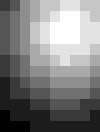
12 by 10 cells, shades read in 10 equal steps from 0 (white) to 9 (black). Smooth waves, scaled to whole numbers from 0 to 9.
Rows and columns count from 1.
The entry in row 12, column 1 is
9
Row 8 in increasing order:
4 4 4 4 5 5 5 6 7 8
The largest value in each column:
9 9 9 8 8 8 8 8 8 8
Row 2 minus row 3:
0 0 0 1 1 1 0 0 0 1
